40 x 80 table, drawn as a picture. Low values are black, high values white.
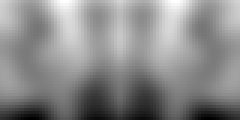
Slope: up to the top. Mirror symmetry: left to right. Grain: smooth. Lone odd cells: none.
